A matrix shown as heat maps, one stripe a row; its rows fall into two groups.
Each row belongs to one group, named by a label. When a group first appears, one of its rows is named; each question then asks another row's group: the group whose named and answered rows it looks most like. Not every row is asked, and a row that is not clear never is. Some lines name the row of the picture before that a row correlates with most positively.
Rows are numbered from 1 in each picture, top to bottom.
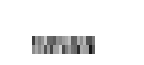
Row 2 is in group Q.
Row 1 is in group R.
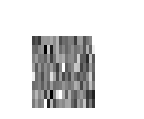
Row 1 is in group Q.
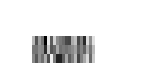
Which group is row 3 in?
Q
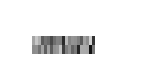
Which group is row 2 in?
Q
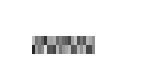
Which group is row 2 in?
R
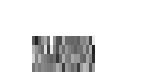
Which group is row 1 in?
Q
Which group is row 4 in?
Q
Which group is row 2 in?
R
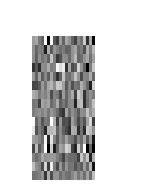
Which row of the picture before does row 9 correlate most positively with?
4
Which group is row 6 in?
Q
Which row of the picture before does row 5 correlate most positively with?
3
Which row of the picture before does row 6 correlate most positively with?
1
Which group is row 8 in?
Q
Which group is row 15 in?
R
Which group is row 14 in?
Q
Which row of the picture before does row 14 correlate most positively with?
4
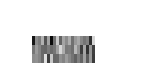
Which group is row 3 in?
R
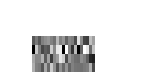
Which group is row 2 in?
Q
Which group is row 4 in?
R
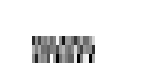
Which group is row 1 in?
Q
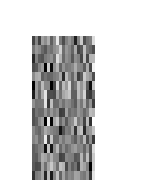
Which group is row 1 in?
Q
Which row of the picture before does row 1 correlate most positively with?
1
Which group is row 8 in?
R
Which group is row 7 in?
R
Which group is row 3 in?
Q
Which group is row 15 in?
Q
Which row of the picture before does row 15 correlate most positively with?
3
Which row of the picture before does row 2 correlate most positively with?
2
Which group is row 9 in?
Q
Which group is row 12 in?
R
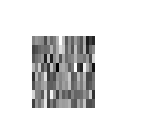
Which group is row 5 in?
R
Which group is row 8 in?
R
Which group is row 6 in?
R
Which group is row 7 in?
R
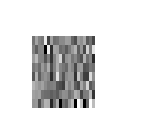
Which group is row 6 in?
Q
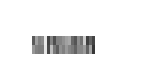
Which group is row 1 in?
R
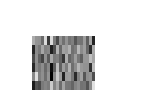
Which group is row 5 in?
Q
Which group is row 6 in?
Q
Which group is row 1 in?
R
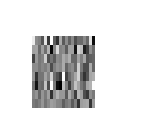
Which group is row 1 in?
R
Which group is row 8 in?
Q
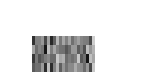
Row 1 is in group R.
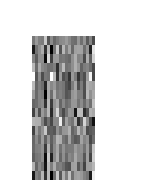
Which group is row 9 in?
Q
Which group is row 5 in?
R
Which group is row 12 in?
Q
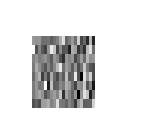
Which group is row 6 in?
R
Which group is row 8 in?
Q
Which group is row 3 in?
Q
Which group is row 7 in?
Q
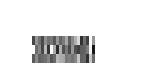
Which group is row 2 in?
R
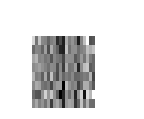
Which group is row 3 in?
Q
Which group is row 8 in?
Q
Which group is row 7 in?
Q
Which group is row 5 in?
R
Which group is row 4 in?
Q
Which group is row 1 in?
Q
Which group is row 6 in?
Q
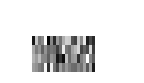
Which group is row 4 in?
R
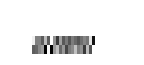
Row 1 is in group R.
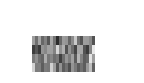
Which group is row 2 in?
Q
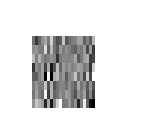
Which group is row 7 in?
R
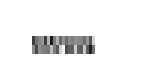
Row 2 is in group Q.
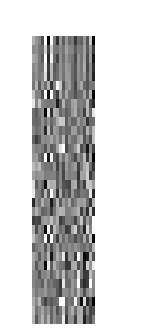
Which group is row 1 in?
R
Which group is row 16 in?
Q
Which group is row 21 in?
Q
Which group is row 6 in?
Q
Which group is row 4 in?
R
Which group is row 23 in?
R
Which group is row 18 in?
R
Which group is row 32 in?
Q
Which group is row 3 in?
R
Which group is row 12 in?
Q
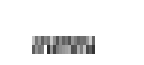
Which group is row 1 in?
R
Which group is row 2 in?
R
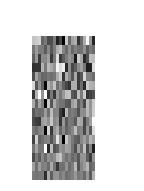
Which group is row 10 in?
Q
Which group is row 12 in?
Q
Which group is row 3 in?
Q
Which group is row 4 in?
Q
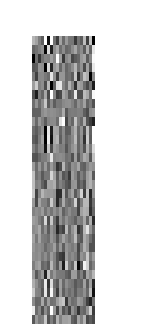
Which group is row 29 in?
R
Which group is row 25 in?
Q
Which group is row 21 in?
R
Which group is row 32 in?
R
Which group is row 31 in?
R
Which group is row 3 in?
Q
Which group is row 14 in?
Q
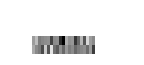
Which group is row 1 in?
Q
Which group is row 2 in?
R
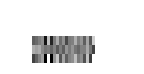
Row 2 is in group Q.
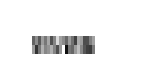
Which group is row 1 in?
Q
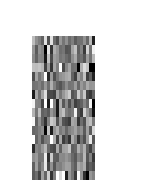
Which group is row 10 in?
R
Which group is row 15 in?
R
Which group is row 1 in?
R
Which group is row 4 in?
Q
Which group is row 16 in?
Q
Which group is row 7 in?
R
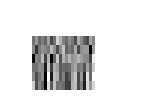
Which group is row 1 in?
Q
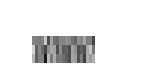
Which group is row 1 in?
R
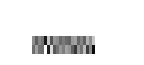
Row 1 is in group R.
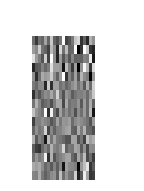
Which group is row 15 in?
Q
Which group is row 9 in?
R
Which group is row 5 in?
Q
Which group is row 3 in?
R
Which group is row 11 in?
R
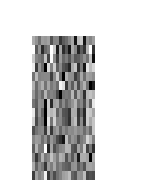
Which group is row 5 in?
Q
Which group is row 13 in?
R
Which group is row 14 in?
Q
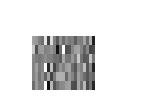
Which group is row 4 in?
R
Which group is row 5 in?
Q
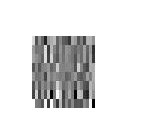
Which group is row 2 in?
R
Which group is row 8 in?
R
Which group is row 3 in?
R
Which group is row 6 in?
Q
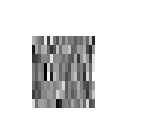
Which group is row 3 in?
Q
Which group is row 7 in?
Q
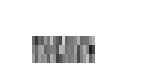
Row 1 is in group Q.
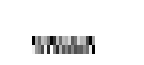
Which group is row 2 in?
R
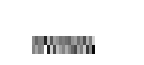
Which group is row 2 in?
R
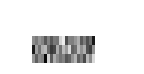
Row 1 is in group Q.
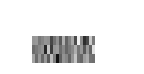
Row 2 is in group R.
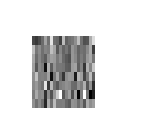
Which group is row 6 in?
R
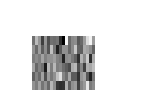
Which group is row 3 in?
Q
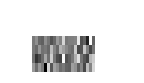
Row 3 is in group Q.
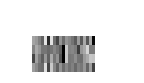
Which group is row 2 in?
Q
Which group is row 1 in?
R
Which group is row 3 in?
Q
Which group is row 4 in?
R
